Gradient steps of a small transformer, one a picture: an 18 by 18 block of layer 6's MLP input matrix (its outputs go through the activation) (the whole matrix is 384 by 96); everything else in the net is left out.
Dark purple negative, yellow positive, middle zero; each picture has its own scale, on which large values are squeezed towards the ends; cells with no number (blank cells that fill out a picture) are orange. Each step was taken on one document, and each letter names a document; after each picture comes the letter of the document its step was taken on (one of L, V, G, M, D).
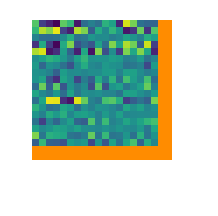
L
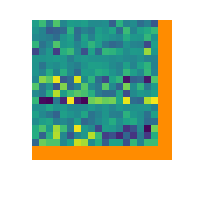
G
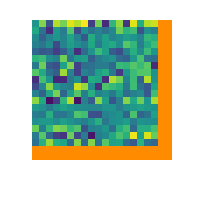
G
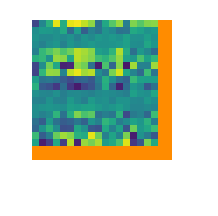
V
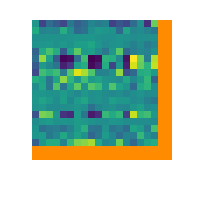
V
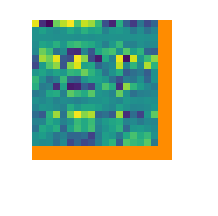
V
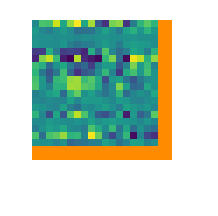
V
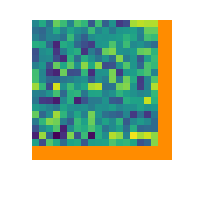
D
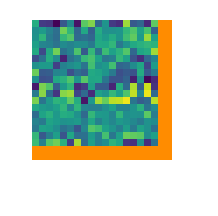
G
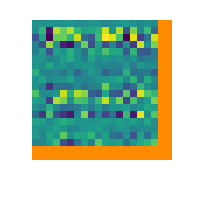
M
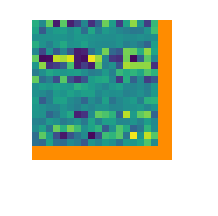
V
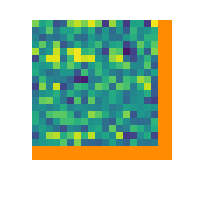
L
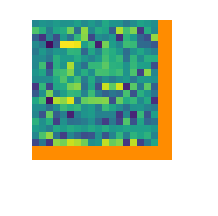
M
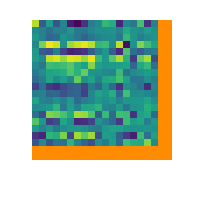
L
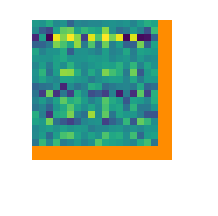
M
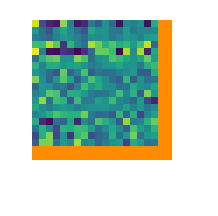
L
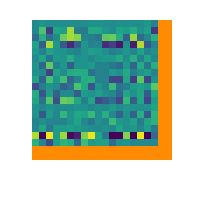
M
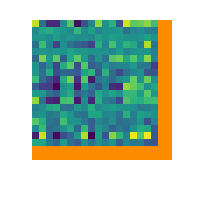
L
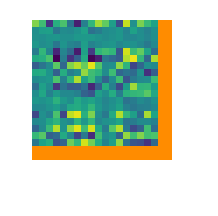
V
